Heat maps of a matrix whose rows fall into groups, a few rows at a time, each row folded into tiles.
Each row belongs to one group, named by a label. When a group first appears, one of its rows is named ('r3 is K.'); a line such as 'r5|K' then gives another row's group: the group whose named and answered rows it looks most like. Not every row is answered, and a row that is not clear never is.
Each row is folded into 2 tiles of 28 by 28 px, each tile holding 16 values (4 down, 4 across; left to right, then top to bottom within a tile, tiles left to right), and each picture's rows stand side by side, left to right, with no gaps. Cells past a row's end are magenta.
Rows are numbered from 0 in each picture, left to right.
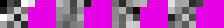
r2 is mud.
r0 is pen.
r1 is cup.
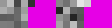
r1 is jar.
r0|cup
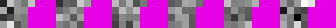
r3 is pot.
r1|pen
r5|jar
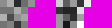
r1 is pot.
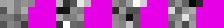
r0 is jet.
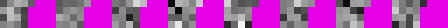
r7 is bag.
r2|jar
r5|pot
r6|mud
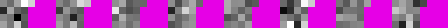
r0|jar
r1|jar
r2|bag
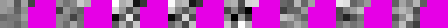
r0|cup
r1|jar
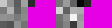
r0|cup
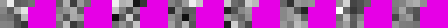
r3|jar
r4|jet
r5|mud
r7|pot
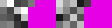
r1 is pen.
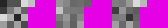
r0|pen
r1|bag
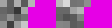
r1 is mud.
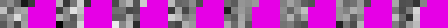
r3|cup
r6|bag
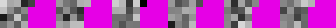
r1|mud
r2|cup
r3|bag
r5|jar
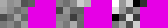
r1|jar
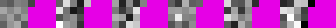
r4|cup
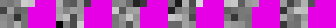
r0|jar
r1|bag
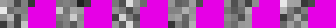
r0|bag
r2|pot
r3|bag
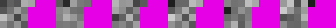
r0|pen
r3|pen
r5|cup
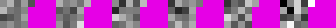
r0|cup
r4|pen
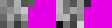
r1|bag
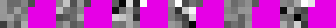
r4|bag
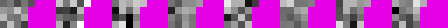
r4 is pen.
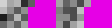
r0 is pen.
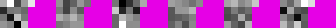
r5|jar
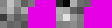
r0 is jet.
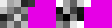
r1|mud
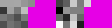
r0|jet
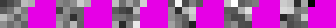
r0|pen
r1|jar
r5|cup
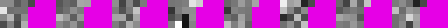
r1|pen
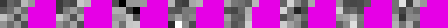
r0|pen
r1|pen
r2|mud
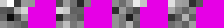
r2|jar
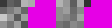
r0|pen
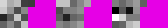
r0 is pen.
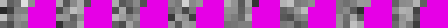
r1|bag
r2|cup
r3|pot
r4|cup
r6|mud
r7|pot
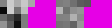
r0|jet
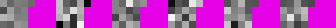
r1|bag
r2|pot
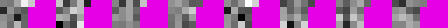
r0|jar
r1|bag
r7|mud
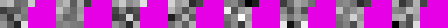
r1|cup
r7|bag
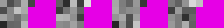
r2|bag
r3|jar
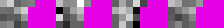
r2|pot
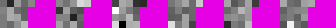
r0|mud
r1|jar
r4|bag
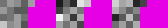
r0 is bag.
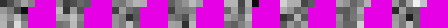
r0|mud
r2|jar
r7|jar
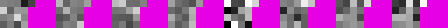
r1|mud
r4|jet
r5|jar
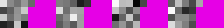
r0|jet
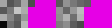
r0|bag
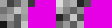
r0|bag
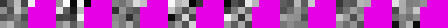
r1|cup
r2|jar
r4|pen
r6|pen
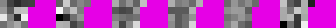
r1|cup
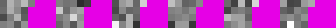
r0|pot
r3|jet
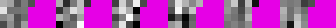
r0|bag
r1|bag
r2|pot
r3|jet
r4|cup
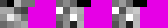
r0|mud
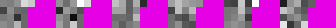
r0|jar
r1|jar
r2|cup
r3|jet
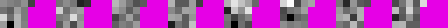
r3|bag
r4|jet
